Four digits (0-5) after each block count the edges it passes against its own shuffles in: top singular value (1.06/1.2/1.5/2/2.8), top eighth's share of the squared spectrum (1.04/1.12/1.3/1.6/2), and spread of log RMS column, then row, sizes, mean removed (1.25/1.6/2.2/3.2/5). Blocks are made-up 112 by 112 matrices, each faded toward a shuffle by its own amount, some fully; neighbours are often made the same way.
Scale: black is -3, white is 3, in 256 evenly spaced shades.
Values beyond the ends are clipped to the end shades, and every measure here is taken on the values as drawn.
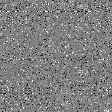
3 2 0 2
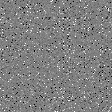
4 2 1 1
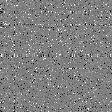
4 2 1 2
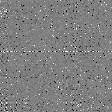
4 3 1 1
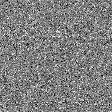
0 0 0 2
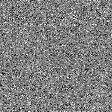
0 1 0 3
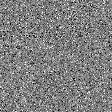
0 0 0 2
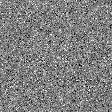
0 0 0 2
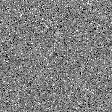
0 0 0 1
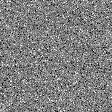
0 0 0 0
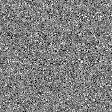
1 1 0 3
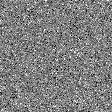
0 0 0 0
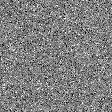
0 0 0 0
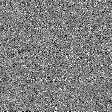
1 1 0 3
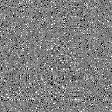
4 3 2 2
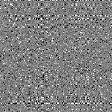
5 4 3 3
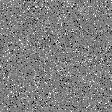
3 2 0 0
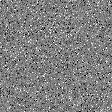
2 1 0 0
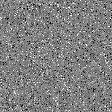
3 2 1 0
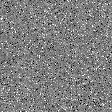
2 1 0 0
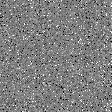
3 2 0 0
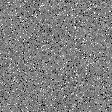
2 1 0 0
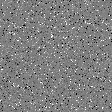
0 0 0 0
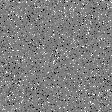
0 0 0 0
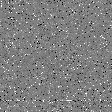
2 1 0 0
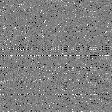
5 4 1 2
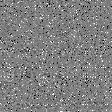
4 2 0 2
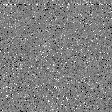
3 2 0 1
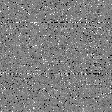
3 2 0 1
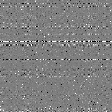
5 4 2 3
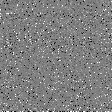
3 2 0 1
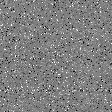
2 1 0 0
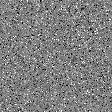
2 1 0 0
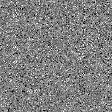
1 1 2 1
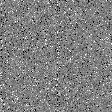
1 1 1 0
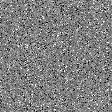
0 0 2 0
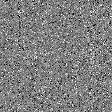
0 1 2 0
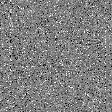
1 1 2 0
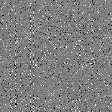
3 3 2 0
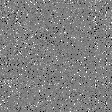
3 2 1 1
